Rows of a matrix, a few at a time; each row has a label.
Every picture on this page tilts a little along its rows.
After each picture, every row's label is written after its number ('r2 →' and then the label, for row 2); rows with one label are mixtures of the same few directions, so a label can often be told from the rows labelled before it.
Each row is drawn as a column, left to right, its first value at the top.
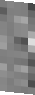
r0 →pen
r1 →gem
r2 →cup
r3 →cup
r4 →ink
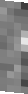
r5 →pen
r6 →gem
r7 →pen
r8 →ink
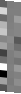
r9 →gem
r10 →ink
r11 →cup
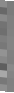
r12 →gem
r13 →pen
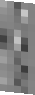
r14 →ink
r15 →ink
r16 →ink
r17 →pen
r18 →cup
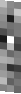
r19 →ink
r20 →cup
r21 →pen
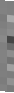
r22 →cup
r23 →cup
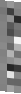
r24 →pen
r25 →gem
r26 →cup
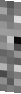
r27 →gem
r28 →ink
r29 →cup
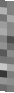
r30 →gem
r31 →cup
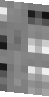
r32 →pen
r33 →pen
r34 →ink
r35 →gem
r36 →pen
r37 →pen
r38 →pen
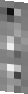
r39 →pen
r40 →pen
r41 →gem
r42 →ink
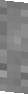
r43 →gem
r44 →ink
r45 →ink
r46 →gem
